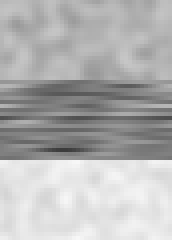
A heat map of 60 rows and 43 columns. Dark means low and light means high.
It is made of 3 by 1 panels. Panel 1,1: high, blotchy, faint in contrast. Panel 2,1: middling, streaked across. Panel 3,1: very high, blotchy, faint in contrast.
